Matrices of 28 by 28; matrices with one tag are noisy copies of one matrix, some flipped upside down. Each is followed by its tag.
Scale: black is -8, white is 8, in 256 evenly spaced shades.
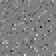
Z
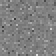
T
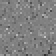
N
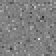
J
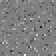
Z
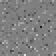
Z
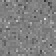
N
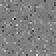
T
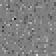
T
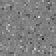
J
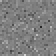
Z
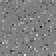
Z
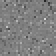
N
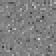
J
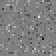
J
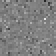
N
